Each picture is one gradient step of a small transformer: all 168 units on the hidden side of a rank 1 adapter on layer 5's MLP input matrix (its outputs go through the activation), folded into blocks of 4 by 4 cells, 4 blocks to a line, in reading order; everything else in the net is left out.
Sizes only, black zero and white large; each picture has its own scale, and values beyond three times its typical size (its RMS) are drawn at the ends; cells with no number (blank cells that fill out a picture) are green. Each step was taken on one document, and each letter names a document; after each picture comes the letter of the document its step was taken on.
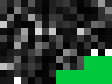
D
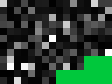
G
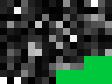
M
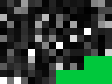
M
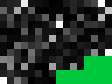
G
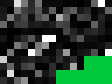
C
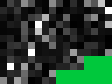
M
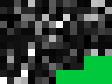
G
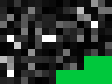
C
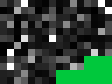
G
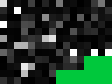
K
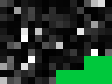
D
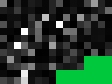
K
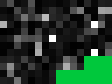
C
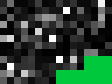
C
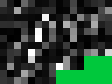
M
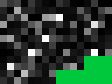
C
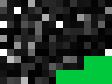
K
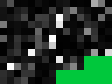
C
